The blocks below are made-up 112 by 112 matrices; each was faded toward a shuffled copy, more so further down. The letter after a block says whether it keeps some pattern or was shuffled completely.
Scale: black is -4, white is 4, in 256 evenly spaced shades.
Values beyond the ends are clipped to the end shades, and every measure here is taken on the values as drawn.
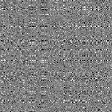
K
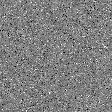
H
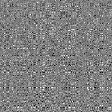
K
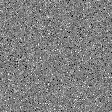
H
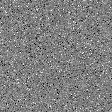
H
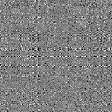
K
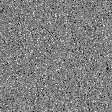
H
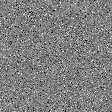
H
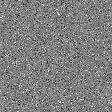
H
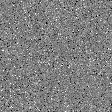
H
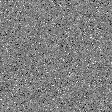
H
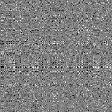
K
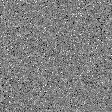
H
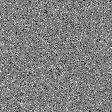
H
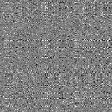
K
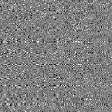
K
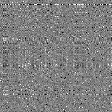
K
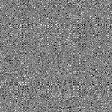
K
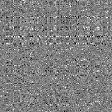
K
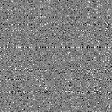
K
